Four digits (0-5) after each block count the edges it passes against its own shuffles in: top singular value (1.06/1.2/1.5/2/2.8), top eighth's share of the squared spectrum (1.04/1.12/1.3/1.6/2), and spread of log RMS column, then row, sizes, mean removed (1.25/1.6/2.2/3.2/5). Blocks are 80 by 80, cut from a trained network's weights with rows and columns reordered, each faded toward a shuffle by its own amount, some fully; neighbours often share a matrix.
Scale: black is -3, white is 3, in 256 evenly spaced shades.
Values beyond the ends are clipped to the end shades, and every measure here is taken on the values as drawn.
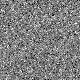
0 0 0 0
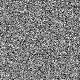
1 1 0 0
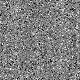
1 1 0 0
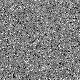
0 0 0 0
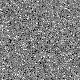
0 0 0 0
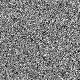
0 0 0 0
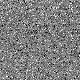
1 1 0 0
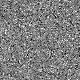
0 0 0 0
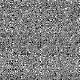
2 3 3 1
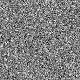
1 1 0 0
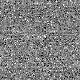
2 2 2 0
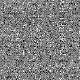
2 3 3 2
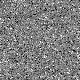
1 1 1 0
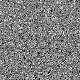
1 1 1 0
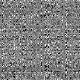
3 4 4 2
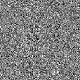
3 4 2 2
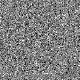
2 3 1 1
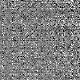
3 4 3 2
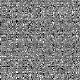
3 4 3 2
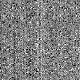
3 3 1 2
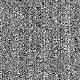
2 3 1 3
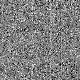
2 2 0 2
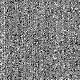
2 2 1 1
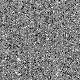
1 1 0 1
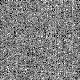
2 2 0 1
